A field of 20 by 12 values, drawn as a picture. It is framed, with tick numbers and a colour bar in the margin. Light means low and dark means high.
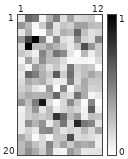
Slope: none. Histogram: skewed, a long tail of high values. Mirror symmetry: none. Grain: fine.
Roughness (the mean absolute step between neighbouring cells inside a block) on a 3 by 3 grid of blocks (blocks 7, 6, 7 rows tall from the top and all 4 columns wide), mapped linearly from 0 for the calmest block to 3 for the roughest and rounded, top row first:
311 / 120 / 021
